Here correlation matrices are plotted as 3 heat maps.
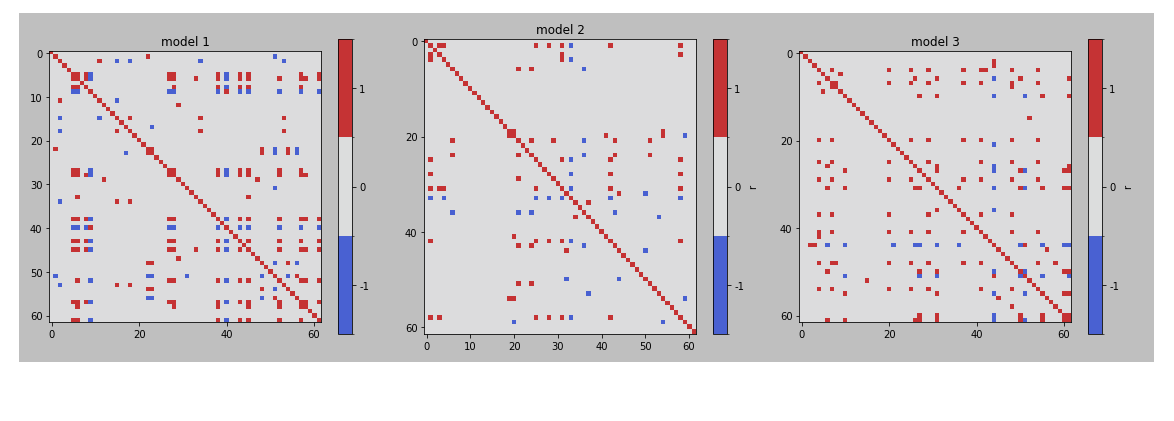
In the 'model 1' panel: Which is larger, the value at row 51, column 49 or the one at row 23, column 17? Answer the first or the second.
the first
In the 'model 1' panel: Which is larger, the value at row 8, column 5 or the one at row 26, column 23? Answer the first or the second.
the first
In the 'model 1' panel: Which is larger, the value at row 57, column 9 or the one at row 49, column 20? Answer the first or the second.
the second
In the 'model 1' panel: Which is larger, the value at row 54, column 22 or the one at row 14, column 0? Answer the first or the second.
the first
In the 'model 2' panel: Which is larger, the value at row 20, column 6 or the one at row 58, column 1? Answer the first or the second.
the second
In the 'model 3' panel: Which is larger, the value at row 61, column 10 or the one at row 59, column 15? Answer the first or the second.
the first
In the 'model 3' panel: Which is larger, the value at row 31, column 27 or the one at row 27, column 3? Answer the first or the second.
the first
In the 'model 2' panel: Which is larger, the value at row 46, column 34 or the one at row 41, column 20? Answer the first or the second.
the second
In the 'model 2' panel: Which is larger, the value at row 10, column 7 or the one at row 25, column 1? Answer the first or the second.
the second
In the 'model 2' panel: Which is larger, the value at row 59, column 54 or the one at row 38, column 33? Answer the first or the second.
the second
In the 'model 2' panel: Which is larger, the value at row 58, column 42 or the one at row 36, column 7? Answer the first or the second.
the first
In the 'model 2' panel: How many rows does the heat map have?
62
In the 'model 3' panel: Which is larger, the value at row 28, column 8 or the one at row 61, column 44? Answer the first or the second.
the first
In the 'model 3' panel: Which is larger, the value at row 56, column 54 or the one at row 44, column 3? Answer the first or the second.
the second
